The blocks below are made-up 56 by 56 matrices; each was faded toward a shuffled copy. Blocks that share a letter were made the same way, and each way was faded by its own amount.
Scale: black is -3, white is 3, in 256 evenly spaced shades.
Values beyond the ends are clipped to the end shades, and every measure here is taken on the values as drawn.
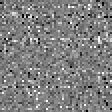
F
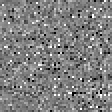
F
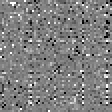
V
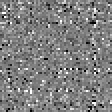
F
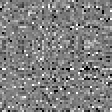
V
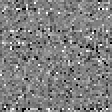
F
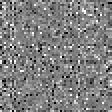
V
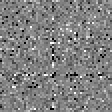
F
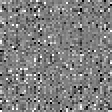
V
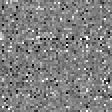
F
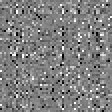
V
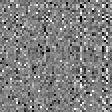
V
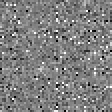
F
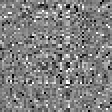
V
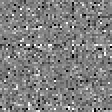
F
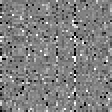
V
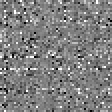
F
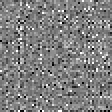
V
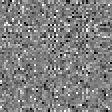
V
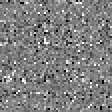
F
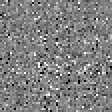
F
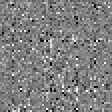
F
